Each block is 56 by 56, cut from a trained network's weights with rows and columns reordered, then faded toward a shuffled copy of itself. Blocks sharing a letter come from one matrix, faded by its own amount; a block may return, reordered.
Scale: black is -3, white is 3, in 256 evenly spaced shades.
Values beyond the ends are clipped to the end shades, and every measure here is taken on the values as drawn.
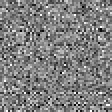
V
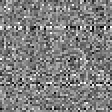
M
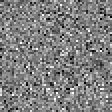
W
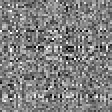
M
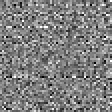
M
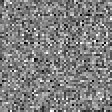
V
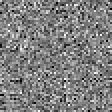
W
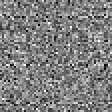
V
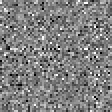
W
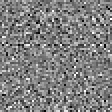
V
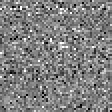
W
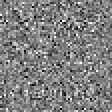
W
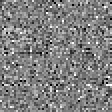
W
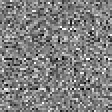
V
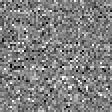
W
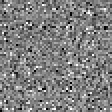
W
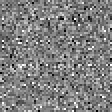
W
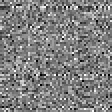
V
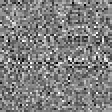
M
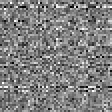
M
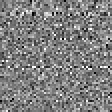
V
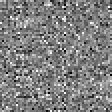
W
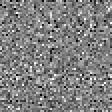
W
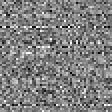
M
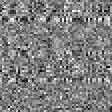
M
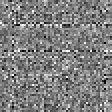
M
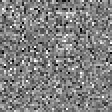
W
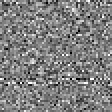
V
